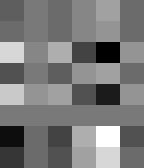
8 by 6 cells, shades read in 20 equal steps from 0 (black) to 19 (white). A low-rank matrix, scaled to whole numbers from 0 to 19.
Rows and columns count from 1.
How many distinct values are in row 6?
1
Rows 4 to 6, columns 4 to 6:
11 12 8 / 6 2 11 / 9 9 9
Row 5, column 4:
6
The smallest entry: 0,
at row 3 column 5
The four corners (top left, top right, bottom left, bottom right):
7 8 4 8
